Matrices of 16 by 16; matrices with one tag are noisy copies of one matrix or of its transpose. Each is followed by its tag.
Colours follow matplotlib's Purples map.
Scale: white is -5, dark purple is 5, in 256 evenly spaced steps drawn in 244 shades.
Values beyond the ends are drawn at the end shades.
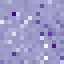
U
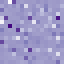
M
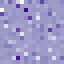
M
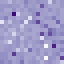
U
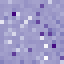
U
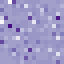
M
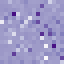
U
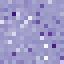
U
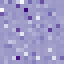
M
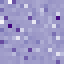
M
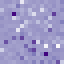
U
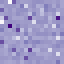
M
